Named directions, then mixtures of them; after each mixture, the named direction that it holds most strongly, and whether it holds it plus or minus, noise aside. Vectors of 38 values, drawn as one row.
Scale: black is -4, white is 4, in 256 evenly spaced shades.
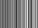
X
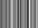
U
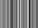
U, minus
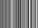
U, plus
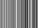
X, minus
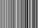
X, minus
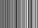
X, plus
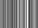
U, minus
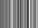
U, plus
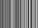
X, plus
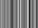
U, minus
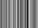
U, plus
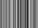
U, plus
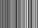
X, plus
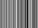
X, minus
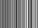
X, plus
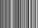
U, plus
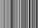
U, minus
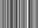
U, minus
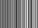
X, plus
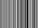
X, minus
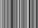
U, minus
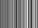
X, plus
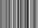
U, plus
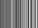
X, plus
